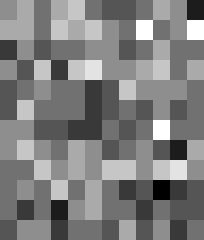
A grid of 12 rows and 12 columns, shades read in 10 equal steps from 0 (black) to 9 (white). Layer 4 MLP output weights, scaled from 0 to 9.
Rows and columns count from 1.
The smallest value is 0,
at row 10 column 10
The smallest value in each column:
2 2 3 1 2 2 3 2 2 0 1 1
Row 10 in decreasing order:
7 6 5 4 4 4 4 3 3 2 2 0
